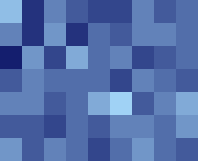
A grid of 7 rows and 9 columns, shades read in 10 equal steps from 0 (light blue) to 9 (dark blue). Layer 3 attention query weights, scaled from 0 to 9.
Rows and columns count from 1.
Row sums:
48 47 48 47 33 46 44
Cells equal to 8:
3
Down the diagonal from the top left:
1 8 7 5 2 4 3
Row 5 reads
4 4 6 5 2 0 6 4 2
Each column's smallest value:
1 3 3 2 2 0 3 4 2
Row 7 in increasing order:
3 3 4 5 5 5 6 6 7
